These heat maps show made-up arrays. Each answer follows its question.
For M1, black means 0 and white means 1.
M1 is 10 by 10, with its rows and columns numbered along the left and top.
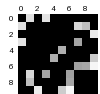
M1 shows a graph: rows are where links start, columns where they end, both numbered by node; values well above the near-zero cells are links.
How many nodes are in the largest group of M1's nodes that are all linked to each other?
2
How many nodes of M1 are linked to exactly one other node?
2
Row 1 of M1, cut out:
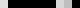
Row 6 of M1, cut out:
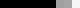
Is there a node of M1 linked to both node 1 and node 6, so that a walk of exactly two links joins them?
yes
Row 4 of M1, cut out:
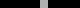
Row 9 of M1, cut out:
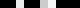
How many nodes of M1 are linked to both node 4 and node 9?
1
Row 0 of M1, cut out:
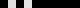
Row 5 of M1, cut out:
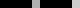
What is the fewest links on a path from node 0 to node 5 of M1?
5
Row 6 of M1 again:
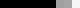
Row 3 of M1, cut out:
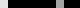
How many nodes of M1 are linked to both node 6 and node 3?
1
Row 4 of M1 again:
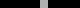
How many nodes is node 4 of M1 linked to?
1
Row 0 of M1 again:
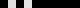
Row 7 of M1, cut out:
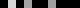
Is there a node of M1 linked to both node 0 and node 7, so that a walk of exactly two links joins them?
yes
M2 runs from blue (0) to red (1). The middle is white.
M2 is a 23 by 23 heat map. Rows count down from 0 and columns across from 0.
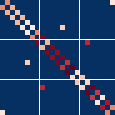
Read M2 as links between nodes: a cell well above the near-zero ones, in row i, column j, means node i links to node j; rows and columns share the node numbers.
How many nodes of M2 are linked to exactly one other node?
0
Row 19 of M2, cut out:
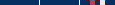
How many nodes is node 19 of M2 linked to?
2
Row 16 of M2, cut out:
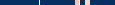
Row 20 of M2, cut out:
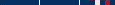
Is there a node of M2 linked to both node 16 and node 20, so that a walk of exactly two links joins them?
no
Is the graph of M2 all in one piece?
yes
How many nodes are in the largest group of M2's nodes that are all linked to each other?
2
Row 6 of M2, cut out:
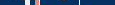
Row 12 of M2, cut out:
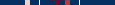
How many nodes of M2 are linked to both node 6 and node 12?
1
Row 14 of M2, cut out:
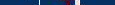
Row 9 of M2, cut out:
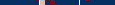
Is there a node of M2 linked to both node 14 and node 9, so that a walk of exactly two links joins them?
no
